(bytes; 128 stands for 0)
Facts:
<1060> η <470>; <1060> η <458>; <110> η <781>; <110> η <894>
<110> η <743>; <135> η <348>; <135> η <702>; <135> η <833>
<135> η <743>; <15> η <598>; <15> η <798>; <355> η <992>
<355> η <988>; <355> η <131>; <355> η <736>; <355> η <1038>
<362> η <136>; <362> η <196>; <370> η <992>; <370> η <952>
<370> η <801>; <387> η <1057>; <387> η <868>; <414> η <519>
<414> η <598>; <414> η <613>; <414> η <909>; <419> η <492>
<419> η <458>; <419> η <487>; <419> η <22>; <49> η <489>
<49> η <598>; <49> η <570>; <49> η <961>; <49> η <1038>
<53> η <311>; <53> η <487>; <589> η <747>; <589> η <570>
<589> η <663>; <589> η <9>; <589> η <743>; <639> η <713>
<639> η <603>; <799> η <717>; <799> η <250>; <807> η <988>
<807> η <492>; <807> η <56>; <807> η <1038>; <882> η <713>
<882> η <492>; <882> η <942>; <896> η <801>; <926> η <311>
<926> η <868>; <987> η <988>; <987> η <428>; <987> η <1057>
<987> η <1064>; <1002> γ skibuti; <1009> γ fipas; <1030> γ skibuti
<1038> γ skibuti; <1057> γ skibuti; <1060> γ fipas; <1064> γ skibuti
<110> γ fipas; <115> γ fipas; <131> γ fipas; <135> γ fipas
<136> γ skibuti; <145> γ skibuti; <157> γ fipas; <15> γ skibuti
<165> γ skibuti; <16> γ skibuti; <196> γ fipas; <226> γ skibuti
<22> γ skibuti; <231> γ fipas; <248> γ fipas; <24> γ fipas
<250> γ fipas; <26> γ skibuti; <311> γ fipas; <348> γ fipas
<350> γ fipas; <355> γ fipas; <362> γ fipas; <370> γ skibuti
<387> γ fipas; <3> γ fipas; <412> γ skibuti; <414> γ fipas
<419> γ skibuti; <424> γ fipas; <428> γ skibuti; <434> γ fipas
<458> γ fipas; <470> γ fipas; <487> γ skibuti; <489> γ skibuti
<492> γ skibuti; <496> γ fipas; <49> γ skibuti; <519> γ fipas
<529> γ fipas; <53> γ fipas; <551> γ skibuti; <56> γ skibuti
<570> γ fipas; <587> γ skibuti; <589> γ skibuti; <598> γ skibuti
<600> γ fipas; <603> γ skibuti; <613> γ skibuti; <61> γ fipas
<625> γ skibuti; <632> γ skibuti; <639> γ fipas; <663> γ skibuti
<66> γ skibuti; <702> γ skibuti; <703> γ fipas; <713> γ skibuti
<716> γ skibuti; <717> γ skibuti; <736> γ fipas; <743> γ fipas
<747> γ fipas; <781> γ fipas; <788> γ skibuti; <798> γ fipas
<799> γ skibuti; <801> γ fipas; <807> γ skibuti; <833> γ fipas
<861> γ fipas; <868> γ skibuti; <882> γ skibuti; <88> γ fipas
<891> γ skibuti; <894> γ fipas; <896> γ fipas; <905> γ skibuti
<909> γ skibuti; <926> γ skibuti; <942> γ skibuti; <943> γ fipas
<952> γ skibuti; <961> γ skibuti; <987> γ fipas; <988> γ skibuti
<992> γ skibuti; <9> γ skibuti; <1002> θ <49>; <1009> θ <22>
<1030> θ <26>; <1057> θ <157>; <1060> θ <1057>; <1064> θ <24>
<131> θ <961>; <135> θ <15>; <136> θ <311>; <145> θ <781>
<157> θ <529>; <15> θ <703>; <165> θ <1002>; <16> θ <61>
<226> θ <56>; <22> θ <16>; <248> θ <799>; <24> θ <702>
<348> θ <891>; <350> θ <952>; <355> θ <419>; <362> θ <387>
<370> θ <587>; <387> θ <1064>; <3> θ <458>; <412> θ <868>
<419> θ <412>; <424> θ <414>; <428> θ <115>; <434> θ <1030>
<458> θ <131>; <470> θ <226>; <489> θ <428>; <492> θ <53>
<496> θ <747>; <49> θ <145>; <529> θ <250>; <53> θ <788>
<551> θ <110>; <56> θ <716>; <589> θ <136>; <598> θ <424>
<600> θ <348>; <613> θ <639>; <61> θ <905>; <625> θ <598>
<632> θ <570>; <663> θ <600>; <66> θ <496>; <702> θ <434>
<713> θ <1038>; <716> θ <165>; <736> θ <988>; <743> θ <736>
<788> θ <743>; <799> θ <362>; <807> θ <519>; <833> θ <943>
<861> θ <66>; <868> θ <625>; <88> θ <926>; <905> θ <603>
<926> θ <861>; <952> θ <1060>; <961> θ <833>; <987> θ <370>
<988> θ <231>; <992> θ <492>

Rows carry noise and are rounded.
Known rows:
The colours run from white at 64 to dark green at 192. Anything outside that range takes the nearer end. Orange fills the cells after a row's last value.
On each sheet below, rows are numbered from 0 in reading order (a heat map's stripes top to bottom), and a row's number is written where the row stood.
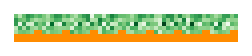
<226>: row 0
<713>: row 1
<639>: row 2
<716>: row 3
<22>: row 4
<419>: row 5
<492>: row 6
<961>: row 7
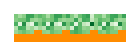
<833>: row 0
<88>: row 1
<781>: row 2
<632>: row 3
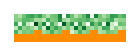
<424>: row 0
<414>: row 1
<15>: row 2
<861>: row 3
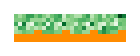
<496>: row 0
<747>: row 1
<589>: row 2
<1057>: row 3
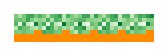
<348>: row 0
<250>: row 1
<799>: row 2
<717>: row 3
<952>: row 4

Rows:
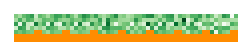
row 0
<943>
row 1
<248>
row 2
<470>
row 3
<807>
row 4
<868>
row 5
<942>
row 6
<788>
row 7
<896>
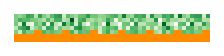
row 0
<362>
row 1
<603>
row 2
<988>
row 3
<926>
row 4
<311>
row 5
<53>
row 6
<487>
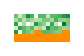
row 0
<801>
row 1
<529>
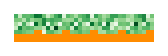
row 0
<157>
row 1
<49>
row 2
<798>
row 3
<131>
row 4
<882>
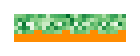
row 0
<1064>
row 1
<1060>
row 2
<56>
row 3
<613>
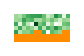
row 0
<625>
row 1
<370>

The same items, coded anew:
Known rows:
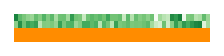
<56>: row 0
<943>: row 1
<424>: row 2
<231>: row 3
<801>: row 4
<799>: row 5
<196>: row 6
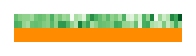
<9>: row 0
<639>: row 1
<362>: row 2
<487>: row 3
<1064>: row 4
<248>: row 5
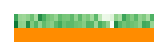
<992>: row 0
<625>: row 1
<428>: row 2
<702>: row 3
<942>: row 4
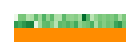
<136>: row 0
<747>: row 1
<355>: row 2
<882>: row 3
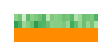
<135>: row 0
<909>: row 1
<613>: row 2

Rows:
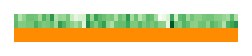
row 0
<15>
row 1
<603>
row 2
<24>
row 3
<743>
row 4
<598>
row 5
<1030>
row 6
<961>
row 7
<110>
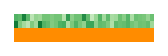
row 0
<781>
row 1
<713>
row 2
<419>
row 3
<570>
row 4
<952>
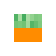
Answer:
<1038>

